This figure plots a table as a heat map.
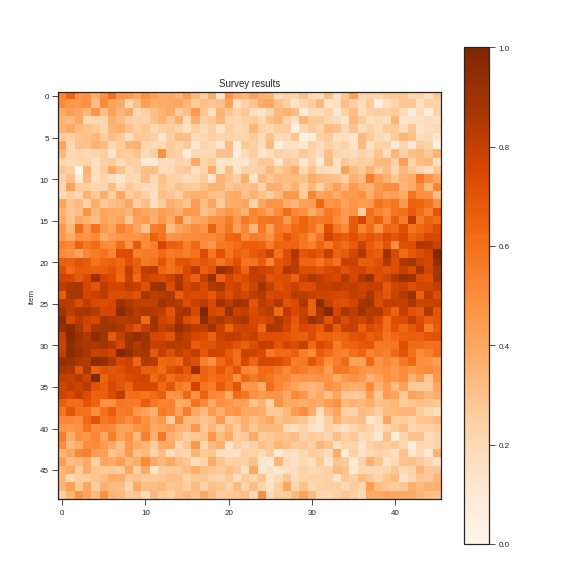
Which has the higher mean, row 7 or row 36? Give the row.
36
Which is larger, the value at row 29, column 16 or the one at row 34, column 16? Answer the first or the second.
the first
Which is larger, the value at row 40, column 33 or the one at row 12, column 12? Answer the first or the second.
the second
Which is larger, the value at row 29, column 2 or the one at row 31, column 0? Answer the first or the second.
the first
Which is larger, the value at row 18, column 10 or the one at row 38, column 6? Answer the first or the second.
the second
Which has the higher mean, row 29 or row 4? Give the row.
29
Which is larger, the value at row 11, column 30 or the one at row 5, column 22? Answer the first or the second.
the first
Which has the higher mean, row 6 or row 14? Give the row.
14
